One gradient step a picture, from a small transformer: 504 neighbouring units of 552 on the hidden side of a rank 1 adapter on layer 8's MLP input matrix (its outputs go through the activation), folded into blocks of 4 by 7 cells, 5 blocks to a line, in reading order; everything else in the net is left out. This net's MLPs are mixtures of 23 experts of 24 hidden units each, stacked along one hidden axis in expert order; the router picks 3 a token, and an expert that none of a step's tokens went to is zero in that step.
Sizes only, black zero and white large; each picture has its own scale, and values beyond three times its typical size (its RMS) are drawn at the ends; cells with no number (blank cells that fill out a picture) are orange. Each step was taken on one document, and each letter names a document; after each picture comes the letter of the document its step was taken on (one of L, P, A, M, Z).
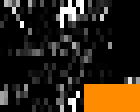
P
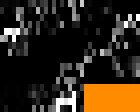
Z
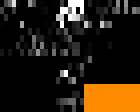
P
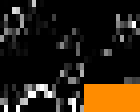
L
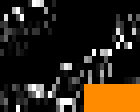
Z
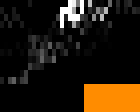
P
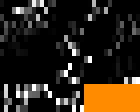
L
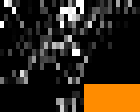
P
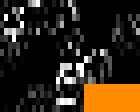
Z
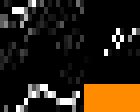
L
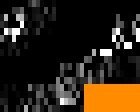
Z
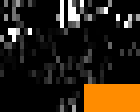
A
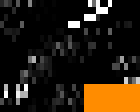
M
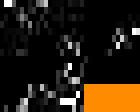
L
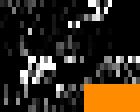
M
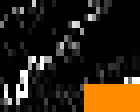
M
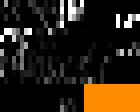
A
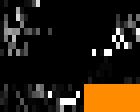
Z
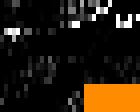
A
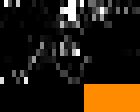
P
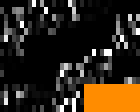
Z
